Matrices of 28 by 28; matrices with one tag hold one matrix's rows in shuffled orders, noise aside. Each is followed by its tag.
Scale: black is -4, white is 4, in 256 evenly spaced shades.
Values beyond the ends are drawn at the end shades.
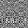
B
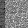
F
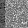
F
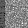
F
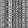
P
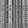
P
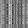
P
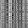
P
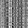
P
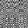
B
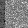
F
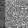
F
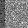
F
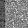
F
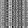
P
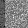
F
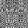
B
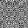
B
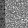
F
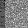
F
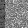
F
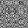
B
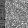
F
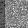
F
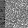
F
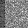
F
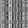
P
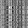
P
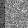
F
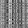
P
